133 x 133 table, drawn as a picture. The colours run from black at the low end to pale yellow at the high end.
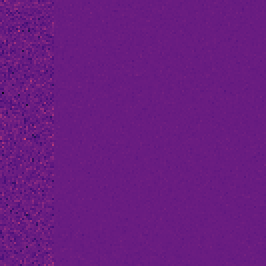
Odd rows or columns: none. Grain: fine. Average level on the scale: 30%. Slope: none. Mirror symmetry: none. Seam: vertical, 20% of the way across, the right part calmer.
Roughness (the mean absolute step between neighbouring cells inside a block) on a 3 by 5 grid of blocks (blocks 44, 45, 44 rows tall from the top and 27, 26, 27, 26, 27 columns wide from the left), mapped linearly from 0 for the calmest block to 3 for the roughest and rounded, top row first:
3 0 0 0 0 | 3 0 0 0 0 | 3 0 0 0 0
